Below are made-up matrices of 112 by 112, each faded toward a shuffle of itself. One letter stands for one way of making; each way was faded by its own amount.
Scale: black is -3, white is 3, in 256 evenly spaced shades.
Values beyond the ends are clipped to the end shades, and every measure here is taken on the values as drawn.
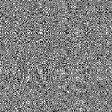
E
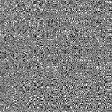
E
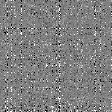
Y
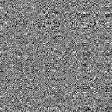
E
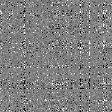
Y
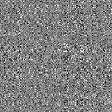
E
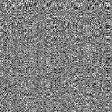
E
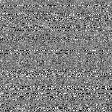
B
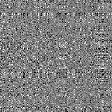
E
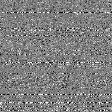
B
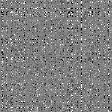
Y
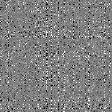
Y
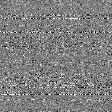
B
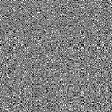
E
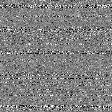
B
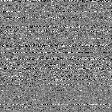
B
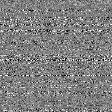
B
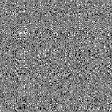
E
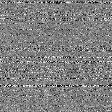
B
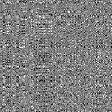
E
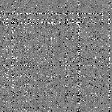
Y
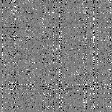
Y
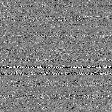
B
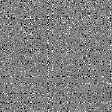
Y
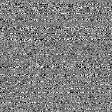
B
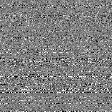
B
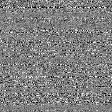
B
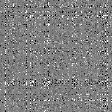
Y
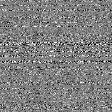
B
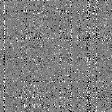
Y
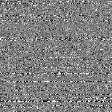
B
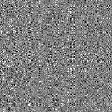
E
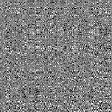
E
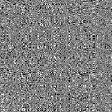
E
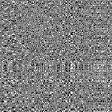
E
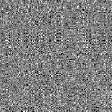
E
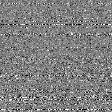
B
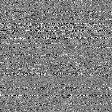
B
